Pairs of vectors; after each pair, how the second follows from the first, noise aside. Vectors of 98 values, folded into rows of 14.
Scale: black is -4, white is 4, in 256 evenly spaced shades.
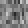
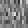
sign-scrambled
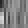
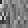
sign-scrambled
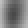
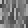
sign-scrambled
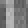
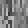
sign-scrambled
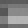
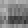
negated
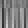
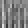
negated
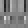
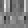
negated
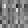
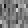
sign-scrambled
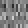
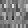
sign-scrambled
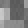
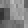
negated
